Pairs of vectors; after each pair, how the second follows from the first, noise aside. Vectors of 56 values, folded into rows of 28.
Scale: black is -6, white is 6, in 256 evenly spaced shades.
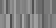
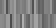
copied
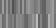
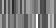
scaled up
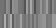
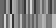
scaled up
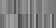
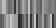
scaled up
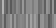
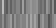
copied
